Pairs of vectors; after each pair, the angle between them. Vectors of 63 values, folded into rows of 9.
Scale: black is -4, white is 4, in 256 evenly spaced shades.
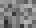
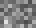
nearly opposite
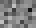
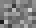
nearly opposite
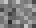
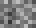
nearly parallel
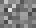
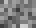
partly aligned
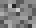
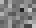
partly aligned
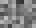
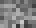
orthogonal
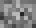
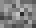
nearly parallel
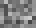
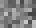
orthogonal
